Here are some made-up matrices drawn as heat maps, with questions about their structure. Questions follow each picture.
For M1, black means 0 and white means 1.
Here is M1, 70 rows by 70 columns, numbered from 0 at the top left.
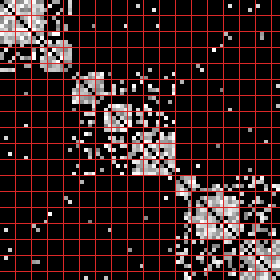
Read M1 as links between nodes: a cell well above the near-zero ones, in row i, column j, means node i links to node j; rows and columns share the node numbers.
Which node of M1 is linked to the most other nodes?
node 57
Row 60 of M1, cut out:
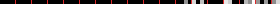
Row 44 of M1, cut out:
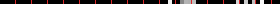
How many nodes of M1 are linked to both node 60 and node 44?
4
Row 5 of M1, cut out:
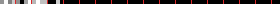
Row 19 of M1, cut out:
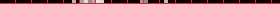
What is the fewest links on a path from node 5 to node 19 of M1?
3
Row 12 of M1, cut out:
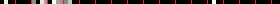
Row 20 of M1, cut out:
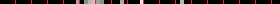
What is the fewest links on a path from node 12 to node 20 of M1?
4
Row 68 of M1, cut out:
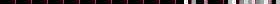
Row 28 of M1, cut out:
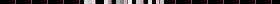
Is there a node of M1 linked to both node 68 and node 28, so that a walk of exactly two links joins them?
no
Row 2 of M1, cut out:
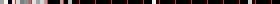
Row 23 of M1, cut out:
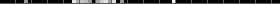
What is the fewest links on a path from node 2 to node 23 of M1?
2
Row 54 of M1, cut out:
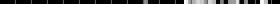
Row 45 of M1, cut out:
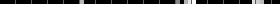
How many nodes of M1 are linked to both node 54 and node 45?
4
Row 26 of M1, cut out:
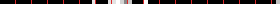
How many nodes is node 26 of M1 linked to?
9
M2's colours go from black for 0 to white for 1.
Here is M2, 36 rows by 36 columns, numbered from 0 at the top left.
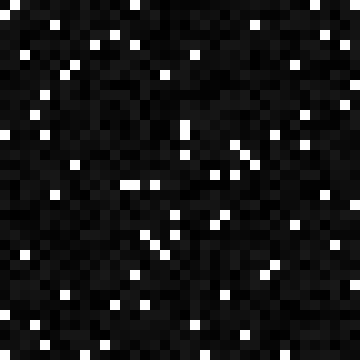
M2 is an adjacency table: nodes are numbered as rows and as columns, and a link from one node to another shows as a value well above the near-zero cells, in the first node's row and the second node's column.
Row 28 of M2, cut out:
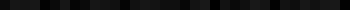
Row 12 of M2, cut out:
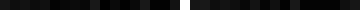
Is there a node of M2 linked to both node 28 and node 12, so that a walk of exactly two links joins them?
no
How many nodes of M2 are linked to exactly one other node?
10
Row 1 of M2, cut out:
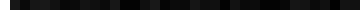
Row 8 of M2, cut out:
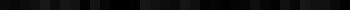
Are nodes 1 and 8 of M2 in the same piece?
yes
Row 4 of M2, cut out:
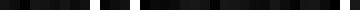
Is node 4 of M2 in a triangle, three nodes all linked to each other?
no
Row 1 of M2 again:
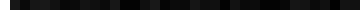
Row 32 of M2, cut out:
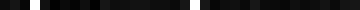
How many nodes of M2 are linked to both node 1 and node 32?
0
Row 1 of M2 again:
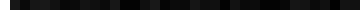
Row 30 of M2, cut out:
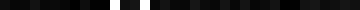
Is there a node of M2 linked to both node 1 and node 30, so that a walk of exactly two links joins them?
no
